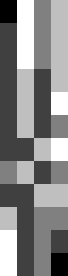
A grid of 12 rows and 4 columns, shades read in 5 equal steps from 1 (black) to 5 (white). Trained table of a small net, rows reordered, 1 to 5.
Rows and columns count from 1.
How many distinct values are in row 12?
4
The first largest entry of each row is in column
2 2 2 2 4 2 4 2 3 1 1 1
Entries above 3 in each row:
2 2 2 2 2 1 2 1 2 1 1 1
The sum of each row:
13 14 14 12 13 11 13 12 12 12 12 11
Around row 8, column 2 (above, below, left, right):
2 2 3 2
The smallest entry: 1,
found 2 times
